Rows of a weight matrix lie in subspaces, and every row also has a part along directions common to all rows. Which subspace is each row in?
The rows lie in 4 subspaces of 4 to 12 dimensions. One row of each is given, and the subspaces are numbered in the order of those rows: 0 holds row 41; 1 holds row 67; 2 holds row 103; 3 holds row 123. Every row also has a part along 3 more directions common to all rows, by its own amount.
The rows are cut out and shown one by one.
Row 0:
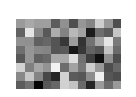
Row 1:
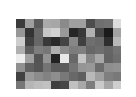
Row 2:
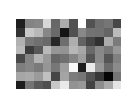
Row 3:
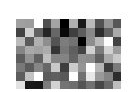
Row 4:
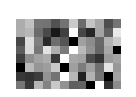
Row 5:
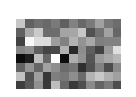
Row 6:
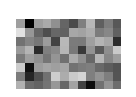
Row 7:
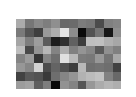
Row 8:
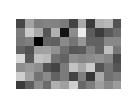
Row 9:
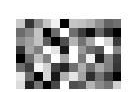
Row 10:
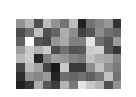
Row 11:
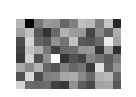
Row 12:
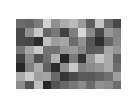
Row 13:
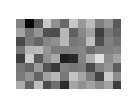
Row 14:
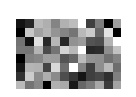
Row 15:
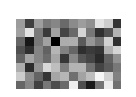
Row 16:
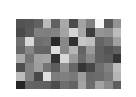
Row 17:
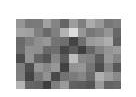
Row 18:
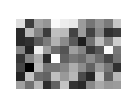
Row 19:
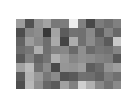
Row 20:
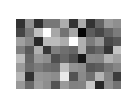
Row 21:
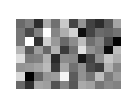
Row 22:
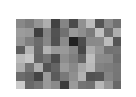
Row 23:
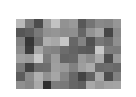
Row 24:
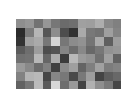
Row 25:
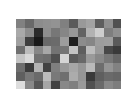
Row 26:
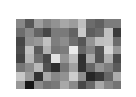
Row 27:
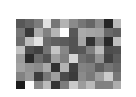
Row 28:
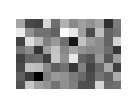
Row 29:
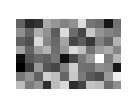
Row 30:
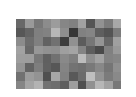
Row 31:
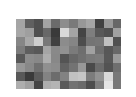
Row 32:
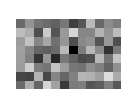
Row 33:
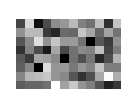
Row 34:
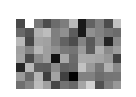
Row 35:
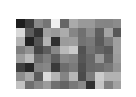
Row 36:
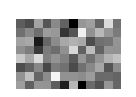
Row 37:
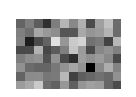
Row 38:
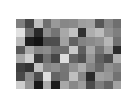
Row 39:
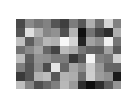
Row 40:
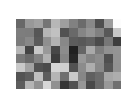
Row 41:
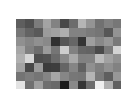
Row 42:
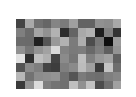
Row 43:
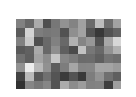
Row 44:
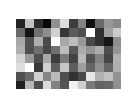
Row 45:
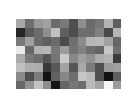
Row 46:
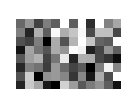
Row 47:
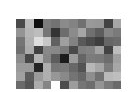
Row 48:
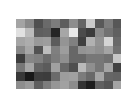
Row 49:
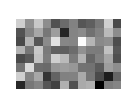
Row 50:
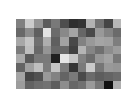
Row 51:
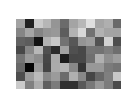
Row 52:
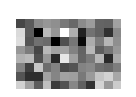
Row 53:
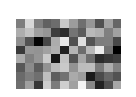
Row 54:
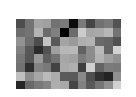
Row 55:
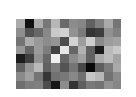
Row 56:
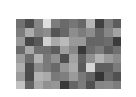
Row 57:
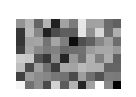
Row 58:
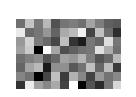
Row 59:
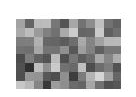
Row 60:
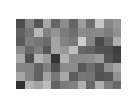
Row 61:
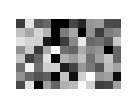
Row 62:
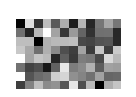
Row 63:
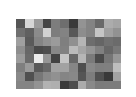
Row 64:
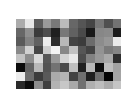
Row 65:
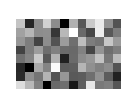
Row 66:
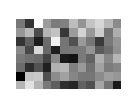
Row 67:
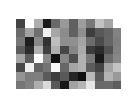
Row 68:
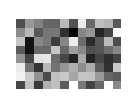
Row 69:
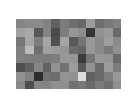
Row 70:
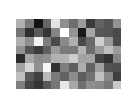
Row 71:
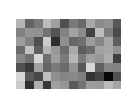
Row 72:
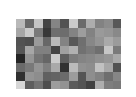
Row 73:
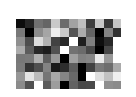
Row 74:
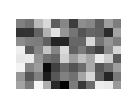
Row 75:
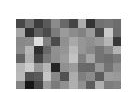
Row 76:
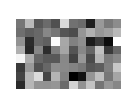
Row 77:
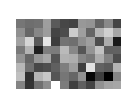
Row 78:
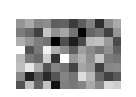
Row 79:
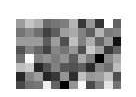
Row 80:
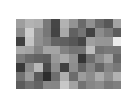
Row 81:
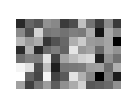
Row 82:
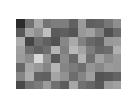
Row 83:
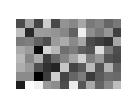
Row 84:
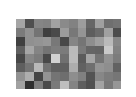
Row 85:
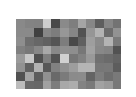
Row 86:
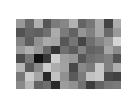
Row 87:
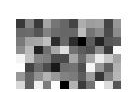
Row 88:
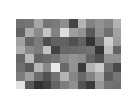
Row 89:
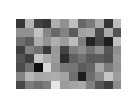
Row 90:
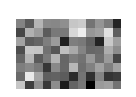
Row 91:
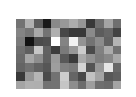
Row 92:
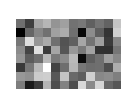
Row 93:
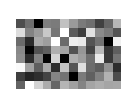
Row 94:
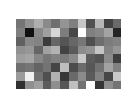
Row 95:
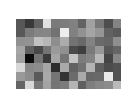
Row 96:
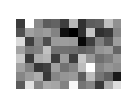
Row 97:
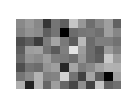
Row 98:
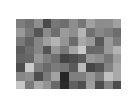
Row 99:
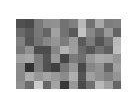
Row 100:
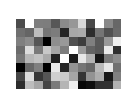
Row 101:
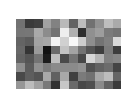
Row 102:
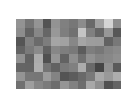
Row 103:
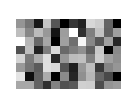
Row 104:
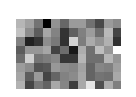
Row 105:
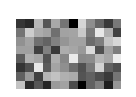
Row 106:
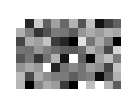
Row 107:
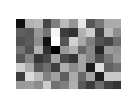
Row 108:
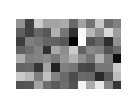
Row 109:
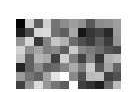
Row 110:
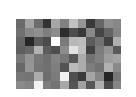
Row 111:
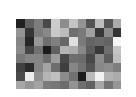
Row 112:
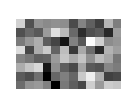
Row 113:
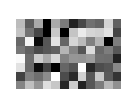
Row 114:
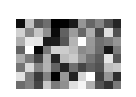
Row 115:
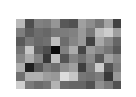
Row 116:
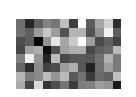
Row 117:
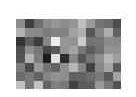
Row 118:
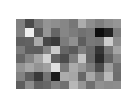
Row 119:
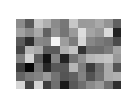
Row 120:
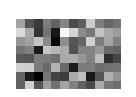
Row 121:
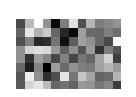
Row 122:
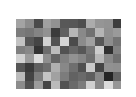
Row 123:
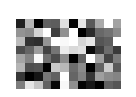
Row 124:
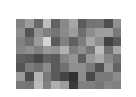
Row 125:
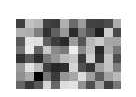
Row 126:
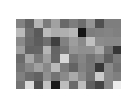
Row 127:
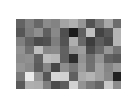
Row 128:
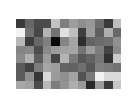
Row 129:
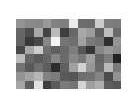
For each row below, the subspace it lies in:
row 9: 2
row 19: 1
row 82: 1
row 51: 2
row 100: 3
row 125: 2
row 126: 0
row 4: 3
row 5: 0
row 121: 2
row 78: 0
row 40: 2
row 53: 0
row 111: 0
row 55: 0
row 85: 0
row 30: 0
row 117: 3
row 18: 2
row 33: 0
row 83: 3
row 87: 0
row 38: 0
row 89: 0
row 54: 1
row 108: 3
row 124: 1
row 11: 1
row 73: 0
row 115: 1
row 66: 2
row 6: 1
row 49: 0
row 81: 2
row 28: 3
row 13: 1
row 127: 1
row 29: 1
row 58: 3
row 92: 3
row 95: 3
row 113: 1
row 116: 3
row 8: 1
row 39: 3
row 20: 3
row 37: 3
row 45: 0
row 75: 2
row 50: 1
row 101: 3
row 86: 1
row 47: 0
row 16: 3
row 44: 2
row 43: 1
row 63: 1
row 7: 0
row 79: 1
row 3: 3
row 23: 2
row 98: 1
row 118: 1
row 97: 3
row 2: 1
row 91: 3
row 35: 0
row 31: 1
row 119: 1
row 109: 3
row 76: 2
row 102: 1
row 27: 3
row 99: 0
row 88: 1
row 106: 3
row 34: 1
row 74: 0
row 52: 0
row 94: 3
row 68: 1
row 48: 3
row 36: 1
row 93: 3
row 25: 0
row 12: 1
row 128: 0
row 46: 3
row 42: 1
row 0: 1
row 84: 2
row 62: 3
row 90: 1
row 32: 2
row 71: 2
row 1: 0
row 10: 1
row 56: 3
